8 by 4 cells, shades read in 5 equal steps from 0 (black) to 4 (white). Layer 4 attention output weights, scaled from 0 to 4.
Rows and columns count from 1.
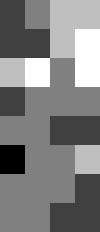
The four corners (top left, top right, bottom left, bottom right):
1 3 2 1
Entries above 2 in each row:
2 2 3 0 0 1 0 0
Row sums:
9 9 13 7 6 7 7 6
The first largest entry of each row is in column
3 4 2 2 1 4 1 1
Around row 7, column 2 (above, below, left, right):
2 2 2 2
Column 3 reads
3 3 2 2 1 2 2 1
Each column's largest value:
3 4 3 4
